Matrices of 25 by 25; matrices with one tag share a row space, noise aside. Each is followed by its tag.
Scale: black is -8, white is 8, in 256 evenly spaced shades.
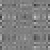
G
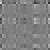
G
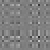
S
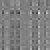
S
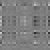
G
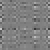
G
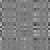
G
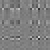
S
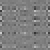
G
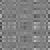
G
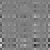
G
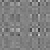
S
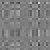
S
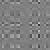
S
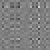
S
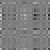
G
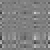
G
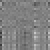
G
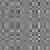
S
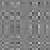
S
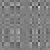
S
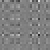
S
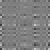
G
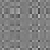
S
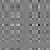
S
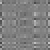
G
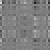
G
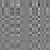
S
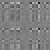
S
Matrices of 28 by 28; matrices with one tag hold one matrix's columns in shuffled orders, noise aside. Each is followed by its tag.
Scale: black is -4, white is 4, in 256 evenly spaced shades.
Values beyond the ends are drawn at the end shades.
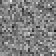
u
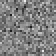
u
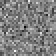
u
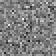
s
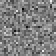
u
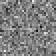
u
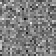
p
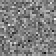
s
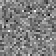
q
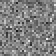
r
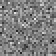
s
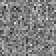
p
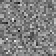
r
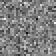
p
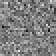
u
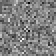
r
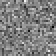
u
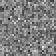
p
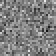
u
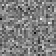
p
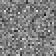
q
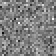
p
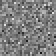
s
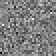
s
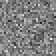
r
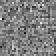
p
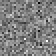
r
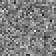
q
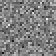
s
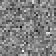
u
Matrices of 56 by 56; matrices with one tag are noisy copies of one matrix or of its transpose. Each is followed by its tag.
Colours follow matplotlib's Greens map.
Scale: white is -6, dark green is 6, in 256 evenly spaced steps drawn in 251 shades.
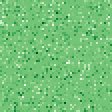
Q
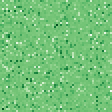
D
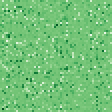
D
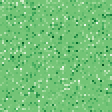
Q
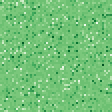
Q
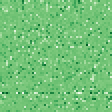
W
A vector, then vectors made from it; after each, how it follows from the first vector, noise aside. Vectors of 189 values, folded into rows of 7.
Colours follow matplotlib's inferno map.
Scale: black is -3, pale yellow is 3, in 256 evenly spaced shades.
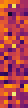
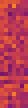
shrunk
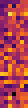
negated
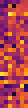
negated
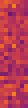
shrunk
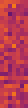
shrunk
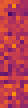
shrunk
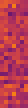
shrunk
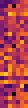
negated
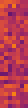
shrunk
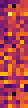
negated
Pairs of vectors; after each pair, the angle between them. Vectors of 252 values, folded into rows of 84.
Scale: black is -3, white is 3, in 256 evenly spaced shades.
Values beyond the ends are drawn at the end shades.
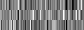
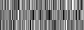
nearly opposite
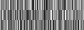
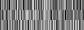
nearly opposite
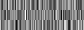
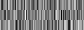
nearly parallel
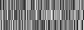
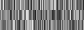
orthogonal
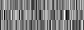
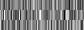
nearly opposite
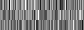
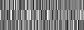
partly aligned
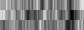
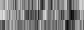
nearly parallel
